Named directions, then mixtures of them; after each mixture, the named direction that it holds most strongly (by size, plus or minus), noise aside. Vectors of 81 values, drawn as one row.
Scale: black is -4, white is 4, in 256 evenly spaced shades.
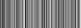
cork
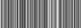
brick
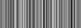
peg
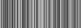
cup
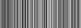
cork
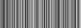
cork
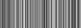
cork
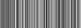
cork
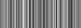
peg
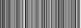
cork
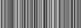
brick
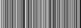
cork
